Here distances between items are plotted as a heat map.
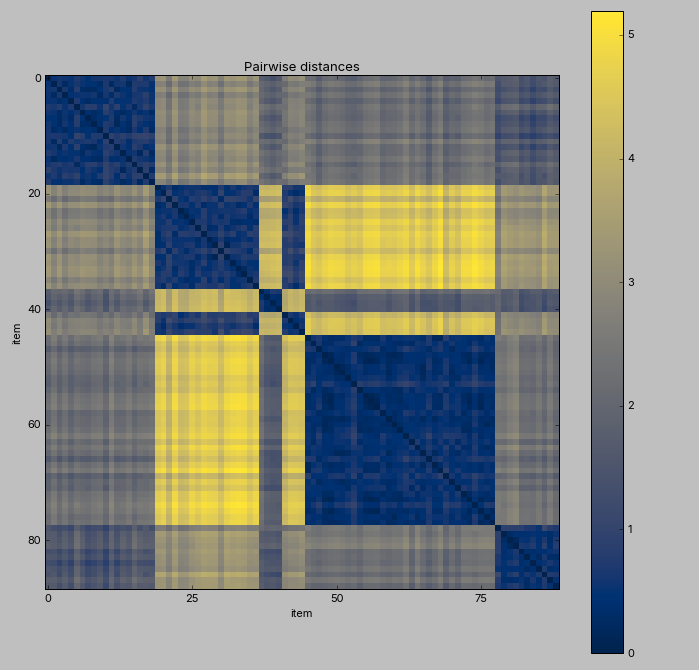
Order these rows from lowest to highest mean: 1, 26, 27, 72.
1, 72, 26, 27
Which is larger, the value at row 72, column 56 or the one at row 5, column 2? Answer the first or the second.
the second
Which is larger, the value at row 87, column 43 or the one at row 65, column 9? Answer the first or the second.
the first
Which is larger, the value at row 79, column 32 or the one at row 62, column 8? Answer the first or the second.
the first
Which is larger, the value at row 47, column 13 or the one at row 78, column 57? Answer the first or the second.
the second
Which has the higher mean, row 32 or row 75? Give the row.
32
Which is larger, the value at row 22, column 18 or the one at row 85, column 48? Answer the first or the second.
the first
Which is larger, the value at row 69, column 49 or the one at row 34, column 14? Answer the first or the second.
the second
